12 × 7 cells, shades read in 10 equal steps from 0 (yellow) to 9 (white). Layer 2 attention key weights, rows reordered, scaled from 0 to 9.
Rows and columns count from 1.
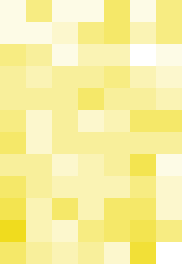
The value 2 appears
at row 8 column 6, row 10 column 1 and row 11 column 6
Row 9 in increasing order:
3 4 5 6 6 6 7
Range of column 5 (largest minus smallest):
4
